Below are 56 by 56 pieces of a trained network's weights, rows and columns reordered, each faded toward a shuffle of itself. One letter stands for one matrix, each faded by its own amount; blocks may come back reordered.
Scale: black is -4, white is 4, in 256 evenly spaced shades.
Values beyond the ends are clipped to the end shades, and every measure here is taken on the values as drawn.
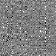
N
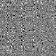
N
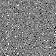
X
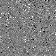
X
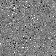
X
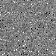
X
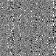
N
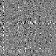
N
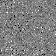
X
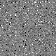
X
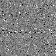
X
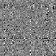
N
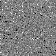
X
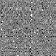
N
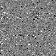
X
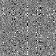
N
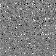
X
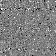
X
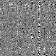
N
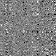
N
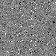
X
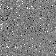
X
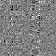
N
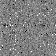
X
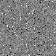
X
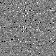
X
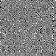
N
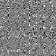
N
